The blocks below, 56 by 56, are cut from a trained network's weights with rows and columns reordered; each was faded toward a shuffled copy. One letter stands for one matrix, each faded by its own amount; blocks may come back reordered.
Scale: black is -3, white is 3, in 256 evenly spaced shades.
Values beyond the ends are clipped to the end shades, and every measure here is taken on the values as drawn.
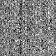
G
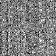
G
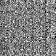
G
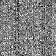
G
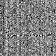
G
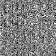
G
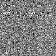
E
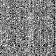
G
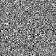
E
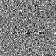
E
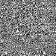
E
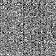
G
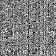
G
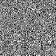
E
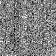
G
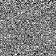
E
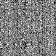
G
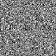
E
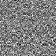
E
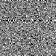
E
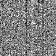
G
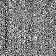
G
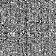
G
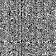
G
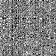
G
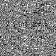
E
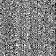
G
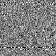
E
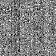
G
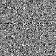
E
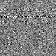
E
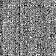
G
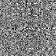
E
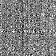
G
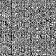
G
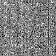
G
